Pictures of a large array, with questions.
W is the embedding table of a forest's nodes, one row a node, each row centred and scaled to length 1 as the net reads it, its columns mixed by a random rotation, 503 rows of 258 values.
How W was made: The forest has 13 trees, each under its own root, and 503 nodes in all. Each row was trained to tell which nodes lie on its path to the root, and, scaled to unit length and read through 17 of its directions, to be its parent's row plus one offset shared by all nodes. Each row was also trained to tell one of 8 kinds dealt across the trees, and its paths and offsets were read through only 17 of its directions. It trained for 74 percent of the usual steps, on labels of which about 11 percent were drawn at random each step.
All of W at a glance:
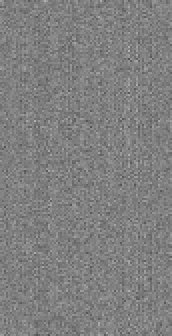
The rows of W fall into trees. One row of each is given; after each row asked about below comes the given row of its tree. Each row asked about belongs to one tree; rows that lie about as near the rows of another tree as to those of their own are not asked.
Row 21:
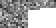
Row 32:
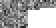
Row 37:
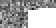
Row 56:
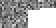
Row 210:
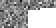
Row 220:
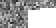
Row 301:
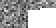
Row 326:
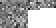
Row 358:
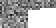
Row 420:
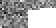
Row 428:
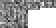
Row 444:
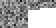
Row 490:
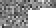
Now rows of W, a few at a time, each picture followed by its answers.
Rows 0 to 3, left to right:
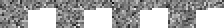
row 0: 326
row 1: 326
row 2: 32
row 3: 301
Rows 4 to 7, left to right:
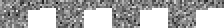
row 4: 56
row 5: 32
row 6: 37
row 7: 32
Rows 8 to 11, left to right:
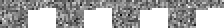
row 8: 301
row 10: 420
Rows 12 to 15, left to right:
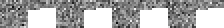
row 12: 37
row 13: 428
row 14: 32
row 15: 428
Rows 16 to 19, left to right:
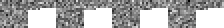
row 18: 420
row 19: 358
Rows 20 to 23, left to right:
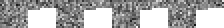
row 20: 326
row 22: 301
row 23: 358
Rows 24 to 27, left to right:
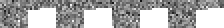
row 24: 444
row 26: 358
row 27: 301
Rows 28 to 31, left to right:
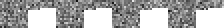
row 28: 210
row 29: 32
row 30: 220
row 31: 220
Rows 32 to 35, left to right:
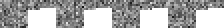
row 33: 56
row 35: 56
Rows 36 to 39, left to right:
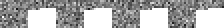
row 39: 32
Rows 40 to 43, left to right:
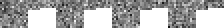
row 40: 220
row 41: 428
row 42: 490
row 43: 32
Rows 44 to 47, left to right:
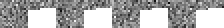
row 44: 490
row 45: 210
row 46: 358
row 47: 32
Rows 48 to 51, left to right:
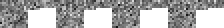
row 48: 420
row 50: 220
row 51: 210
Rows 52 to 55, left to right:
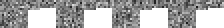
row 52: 210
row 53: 220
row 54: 56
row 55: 428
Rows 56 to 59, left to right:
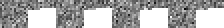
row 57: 56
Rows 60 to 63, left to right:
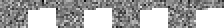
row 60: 37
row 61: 358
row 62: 210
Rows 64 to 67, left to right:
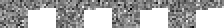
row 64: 326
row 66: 490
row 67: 428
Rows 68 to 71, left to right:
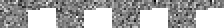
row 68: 490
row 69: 37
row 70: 37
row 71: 220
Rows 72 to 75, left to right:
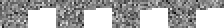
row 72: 358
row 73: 490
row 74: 210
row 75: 420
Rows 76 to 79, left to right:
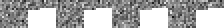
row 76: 220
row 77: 301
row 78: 56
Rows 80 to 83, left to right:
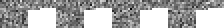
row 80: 301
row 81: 37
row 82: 210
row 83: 220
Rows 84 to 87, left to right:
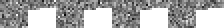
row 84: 37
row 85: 21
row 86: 37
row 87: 56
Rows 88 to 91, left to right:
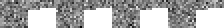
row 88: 428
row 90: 326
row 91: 37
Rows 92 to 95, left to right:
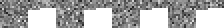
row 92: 220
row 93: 490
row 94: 220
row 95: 56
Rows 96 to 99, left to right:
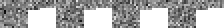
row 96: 37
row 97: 420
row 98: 428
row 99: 420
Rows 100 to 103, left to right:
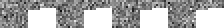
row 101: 210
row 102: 220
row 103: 32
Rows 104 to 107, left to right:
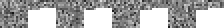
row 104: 444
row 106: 210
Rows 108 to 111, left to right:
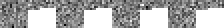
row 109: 358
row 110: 358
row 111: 56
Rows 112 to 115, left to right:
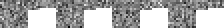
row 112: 490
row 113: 428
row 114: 301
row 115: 428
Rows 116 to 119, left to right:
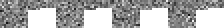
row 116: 37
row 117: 358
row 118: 37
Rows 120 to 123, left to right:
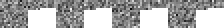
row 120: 210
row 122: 37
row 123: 420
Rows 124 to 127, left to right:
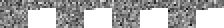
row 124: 428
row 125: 37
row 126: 358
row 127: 220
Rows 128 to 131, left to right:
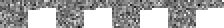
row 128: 37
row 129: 56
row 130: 490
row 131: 220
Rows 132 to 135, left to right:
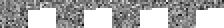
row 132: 301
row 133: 420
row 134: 444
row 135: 358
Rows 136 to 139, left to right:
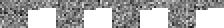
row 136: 420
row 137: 220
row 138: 301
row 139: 32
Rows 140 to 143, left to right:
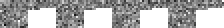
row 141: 37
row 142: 326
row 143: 220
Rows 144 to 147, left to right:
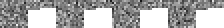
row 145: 358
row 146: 358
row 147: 420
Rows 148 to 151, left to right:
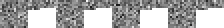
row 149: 490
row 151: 37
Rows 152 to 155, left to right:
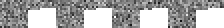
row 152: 210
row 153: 490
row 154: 326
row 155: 301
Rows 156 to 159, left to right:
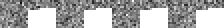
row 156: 358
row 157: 326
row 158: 420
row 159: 326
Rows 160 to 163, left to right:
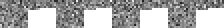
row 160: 358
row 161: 220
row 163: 358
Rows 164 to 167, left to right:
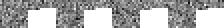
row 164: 301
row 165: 301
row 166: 420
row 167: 358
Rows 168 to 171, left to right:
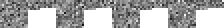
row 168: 358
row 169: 56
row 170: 56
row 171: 444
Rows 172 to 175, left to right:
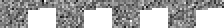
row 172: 37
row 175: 56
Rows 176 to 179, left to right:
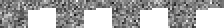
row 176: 301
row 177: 220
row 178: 220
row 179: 428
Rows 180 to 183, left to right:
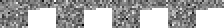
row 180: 37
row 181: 420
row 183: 490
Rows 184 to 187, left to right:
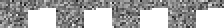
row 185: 37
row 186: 358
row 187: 358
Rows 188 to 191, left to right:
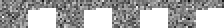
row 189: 210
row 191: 32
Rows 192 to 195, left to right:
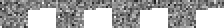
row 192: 428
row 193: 56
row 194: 358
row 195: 301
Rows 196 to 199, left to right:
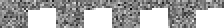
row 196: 56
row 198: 358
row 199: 56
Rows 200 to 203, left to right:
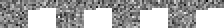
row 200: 210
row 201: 56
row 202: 37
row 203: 32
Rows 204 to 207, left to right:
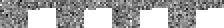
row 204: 358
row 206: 444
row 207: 358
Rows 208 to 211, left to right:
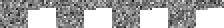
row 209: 490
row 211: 56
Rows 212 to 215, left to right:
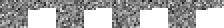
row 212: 420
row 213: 301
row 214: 32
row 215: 420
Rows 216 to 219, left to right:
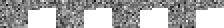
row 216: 490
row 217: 32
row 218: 210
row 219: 428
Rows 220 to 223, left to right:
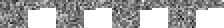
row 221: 301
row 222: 490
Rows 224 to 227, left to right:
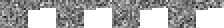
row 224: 490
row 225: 37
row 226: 56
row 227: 420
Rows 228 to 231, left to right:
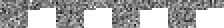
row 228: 490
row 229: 301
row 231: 420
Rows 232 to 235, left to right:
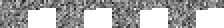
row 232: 490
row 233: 428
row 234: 32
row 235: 490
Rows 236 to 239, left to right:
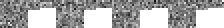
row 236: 220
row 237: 428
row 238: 56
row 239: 37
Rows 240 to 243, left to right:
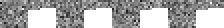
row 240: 32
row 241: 210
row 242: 37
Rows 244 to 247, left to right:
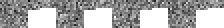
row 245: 301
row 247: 220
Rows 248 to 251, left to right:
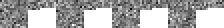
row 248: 420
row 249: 37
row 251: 301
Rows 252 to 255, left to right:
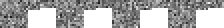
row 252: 56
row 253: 56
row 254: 301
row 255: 428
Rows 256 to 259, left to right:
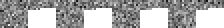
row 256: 210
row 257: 56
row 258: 210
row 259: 32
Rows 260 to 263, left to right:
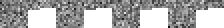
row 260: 301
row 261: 358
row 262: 358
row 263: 32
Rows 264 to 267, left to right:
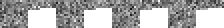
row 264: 301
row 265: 220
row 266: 210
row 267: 56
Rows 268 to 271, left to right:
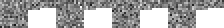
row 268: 210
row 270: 210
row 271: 210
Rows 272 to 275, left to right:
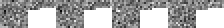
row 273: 37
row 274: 301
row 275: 420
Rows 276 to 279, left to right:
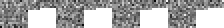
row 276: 32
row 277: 420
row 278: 37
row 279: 37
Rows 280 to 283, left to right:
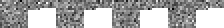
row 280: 32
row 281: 358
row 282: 490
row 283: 210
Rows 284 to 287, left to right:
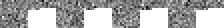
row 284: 428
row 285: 358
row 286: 358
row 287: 56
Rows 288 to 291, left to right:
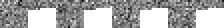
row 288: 56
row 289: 220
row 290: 428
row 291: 32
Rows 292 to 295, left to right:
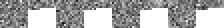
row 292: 420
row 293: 210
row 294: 220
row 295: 358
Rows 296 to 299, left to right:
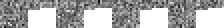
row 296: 220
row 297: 444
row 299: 428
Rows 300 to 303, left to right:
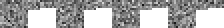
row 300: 428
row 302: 220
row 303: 32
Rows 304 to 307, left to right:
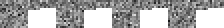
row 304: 210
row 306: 56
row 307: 301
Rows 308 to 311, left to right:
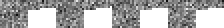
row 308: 56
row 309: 220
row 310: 428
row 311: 32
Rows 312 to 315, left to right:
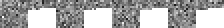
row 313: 210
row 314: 428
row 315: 490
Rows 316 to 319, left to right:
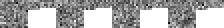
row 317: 444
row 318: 428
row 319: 420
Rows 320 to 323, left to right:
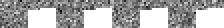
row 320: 32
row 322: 490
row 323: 37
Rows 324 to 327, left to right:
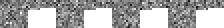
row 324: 428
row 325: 301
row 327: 326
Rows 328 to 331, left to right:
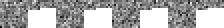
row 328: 32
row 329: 56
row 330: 301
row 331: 358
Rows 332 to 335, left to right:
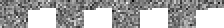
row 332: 490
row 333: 56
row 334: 444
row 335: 444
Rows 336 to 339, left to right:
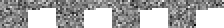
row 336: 490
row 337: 420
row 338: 490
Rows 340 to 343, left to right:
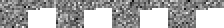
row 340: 37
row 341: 301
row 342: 56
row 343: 32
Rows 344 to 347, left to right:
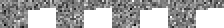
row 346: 220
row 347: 428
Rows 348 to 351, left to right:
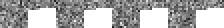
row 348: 358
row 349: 210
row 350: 21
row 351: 301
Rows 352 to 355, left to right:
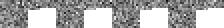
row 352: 358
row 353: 210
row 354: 428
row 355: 210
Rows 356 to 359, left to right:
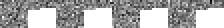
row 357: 37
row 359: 444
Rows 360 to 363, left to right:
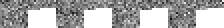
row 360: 490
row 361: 420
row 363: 444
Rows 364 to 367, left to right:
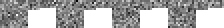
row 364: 444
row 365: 32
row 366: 56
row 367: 220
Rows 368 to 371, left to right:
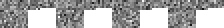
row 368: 210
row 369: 358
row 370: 490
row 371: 220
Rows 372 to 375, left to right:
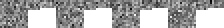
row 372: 220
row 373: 56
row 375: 444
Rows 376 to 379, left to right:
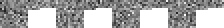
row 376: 37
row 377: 358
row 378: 210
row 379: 37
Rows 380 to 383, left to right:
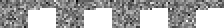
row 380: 428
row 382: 428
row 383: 210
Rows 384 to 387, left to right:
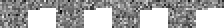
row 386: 56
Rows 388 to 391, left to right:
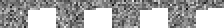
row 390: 301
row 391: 428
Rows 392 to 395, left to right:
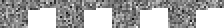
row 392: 490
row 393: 490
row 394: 301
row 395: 37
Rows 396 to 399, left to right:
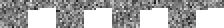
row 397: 210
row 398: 56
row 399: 490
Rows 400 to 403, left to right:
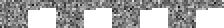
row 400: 210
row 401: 210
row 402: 220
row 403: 428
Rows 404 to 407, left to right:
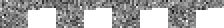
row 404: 32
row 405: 428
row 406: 428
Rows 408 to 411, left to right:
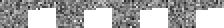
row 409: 220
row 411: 428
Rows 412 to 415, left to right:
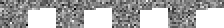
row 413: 490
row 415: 444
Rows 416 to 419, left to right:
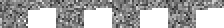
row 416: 210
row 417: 301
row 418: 210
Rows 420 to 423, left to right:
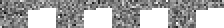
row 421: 326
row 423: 21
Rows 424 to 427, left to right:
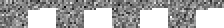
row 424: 444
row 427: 428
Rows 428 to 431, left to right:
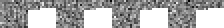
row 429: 210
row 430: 428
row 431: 358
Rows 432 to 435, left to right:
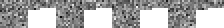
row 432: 37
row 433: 490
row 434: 428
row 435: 37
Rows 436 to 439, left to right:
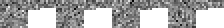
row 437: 210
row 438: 56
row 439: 428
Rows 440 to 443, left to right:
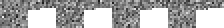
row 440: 326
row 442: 56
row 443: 428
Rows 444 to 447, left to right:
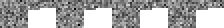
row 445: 358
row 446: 56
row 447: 56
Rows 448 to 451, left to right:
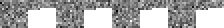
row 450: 210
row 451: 220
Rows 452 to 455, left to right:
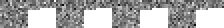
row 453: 428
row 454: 428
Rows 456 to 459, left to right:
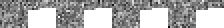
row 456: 301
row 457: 444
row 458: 301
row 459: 32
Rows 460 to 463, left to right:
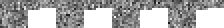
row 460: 301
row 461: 358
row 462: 21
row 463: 490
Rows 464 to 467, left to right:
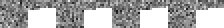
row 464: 358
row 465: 428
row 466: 37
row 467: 210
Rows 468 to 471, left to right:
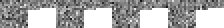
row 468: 420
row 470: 32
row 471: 32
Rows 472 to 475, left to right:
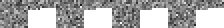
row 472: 428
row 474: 420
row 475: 444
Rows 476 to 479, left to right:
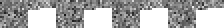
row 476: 301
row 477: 420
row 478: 301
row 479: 420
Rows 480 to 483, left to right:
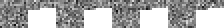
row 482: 220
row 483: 56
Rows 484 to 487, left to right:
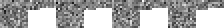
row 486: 490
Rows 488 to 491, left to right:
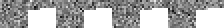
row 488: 490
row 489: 56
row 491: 37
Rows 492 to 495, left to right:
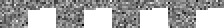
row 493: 420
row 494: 220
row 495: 358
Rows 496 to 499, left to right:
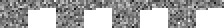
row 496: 220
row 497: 37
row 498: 56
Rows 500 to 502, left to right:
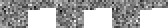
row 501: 444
